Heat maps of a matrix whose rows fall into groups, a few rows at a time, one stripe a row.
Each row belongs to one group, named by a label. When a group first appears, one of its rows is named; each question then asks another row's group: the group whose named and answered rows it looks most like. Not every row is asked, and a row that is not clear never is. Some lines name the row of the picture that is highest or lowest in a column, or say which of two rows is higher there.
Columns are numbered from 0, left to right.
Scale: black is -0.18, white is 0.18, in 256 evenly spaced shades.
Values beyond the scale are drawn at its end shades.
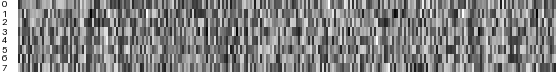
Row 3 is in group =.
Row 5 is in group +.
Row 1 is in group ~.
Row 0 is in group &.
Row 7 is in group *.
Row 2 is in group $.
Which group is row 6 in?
$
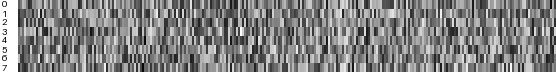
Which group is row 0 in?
+
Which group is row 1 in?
=
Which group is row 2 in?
+
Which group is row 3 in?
~
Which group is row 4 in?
+
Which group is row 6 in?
*
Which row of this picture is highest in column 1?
3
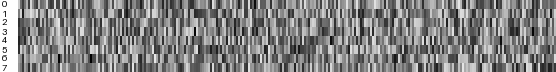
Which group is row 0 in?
*
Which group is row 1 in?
~
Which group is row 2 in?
$
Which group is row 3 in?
$
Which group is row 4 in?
&
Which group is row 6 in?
~
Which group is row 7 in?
*
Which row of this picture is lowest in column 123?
5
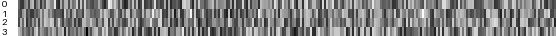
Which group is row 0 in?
*
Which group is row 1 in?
+
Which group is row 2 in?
+
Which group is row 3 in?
=
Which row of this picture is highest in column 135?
3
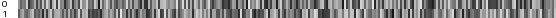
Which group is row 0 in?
=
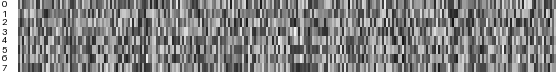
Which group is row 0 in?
&
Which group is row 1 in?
~
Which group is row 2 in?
=
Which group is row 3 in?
$
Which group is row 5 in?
=
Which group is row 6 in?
~
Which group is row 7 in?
=
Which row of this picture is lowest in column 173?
5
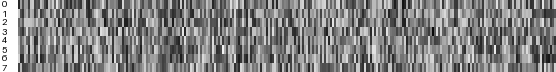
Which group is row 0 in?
~
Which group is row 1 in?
*
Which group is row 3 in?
=
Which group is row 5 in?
*
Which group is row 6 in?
*
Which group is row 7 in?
$
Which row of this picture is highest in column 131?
2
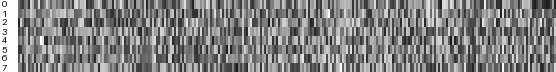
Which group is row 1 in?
&
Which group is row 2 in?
$
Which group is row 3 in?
=
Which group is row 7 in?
=
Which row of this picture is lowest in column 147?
2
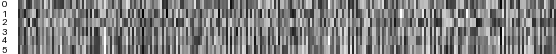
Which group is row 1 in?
&
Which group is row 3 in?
&
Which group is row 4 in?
&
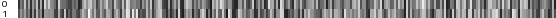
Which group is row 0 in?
+
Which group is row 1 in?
+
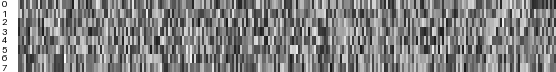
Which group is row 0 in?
*
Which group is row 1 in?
~
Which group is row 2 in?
+
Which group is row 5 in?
$
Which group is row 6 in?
+
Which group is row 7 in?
+
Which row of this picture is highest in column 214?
1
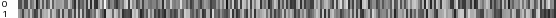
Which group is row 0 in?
&
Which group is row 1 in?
*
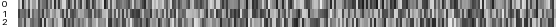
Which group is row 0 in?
~
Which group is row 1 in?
$
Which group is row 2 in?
=
